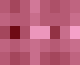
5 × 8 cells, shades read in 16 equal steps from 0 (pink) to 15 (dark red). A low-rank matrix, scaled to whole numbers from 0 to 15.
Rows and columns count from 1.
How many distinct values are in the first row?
5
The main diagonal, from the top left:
7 7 8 5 8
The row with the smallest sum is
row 4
